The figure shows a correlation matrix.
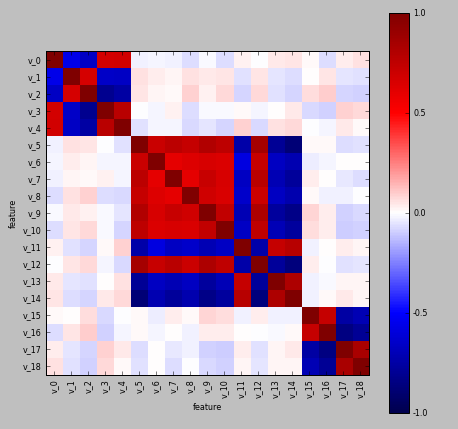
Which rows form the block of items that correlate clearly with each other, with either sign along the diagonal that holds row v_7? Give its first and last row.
v_5 to v_14
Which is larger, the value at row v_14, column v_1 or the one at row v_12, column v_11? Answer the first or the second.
the first
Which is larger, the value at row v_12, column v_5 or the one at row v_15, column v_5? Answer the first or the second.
the first
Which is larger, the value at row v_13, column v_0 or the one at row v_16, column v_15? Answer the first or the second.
the second
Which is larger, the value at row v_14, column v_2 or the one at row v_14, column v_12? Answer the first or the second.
the first
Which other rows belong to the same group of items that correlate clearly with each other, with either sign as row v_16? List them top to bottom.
v_15, v_17, v_18
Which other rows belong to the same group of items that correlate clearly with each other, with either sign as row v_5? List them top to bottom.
v_6, v_7, v_8, v_9, v_10, v_11, v_12, v_13, v_14
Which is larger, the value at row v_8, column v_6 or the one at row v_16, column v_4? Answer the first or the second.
the first
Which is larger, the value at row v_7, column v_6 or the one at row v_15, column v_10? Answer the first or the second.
the first
